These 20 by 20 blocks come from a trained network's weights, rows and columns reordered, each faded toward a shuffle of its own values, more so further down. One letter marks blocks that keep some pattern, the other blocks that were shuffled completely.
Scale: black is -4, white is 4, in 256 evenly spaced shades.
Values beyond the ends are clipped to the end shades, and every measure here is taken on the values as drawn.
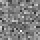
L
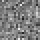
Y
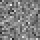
L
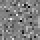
L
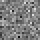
L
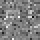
Y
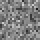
L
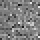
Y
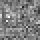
Y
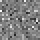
Y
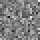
Y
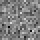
L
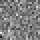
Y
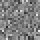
Y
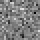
L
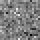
L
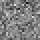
L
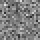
L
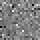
Y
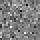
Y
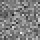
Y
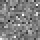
L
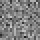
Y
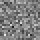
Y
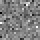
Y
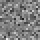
L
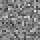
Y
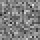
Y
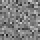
L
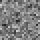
L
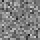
L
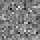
L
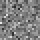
L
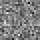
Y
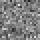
L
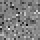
L
